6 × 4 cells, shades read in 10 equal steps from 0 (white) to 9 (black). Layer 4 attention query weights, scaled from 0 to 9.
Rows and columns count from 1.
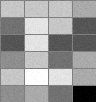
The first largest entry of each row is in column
4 4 1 3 4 4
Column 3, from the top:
2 2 6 5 1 5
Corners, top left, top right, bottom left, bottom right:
2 3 4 9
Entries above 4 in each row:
0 2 3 1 0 2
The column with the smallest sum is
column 2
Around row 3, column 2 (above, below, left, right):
1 2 6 6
